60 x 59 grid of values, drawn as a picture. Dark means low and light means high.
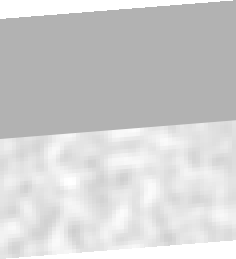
The table splits into 2 rows of 1 panel. Panel 1,1: high, flat. Panel 2,1: very high, blotchy, faint in contrast.
